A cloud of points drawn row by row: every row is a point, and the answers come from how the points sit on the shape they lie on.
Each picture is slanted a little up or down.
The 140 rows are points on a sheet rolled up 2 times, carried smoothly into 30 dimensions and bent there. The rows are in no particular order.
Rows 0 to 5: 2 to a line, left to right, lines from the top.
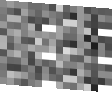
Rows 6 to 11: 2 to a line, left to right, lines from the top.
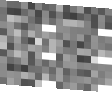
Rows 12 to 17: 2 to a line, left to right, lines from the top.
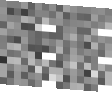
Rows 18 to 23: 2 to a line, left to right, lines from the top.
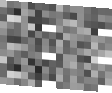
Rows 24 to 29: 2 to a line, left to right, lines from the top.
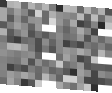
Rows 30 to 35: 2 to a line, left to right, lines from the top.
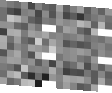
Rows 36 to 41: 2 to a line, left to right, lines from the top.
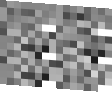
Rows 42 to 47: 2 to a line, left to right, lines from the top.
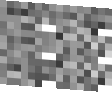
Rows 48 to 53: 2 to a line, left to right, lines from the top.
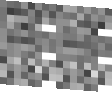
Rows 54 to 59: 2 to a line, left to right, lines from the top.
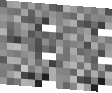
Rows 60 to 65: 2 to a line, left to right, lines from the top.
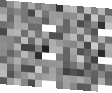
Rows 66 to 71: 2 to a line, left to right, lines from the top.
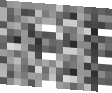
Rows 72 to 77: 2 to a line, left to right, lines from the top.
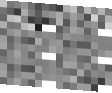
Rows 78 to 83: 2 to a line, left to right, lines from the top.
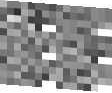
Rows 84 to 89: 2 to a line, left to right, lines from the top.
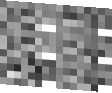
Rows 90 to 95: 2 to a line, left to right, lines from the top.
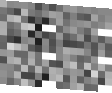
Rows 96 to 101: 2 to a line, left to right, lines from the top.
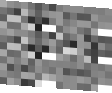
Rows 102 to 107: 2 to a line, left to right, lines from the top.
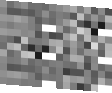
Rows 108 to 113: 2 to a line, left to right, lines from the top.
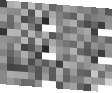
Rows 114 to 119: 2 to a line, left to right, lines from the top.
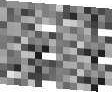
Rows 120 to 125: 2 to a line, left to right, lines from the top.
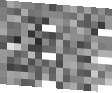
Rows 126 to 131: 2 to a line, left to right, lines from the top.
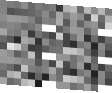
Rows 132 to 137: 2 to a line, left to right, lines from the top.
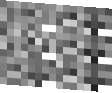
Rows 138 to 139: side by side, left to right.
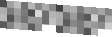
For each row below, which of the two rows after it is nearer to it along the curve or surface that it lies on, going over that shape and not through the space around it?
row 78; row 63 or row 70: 63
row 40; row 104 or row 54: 104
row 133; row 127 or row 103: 103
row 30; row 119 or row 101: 101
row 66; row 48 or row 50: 48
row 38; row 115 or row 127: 127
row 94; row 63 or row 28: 63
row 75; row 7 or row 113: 7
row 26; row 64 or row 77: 77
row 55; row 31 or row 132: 132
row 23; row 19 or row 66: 19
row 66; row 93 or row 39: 93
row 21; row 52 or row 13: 52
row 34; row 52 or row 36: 52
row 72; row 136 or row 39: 39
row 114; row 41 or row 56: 41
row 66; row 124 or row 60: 124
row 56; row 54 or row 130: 54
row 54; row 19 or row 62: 19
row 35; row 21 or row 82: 21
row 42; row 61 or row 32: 32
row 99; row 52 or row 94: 94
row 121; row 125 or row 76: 76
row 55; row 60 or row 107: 60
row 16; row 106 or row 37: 37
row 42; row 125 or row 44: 125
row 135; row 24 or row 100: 24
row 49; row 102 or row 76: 76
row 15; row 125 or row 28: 28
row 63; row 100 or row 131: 100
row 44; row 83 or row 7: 7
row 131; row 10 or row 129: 129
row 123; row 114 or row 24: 114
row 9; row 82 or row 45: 45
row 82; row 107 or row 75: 75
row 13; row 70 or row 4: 4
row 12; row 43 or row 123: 123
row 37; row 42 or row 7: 42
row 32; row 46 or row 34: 34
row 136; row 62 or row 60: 60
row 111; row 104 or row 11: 11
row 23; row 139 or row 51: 51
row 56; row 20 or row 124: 20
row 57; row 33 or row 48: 33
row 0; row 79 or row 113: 79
